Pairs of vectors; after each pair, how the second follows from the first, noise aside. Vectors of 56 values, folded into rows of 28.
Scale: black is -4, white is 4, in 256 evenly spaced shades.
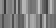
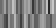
shuffled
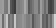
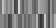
shuffled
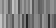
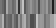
shuffled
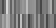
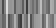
sign-scrambled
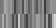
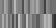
sign-scrambled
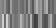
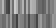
shuffled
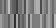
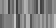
sign-scrambled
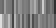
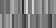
shuffled
